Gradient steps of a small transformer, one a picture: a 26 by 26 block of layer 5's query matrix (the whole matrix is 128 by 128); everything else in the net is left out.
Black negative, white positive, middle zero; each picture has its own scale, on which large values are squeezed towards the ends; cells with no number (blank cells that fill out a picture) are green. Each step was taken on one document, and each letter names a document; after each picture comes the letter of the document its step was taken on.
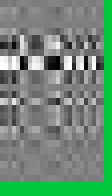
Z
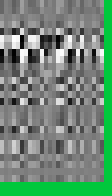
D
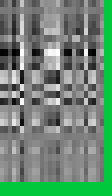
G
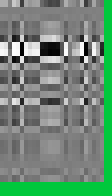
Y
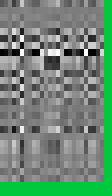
G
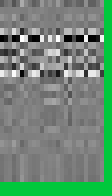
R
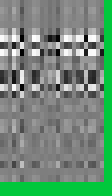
G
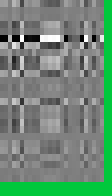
Y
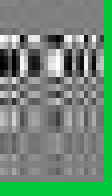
Z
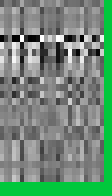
D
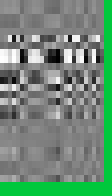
Z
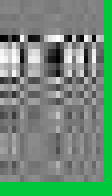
Z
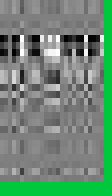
G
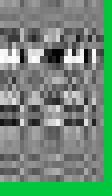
Z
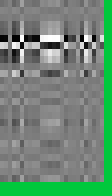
Y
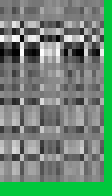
D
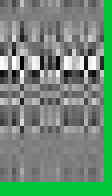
G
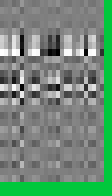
G
